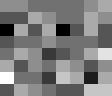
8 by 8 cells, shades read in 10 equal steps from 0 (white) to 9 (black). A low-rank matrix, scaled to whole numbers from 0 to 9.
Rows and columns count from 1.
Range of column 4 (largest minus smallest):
4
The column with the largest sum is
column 5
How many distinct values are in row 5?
6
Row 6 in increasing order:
3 3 4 4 4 5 6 6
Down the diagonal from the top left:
4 6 6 4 6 4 8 2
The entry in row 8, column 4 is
5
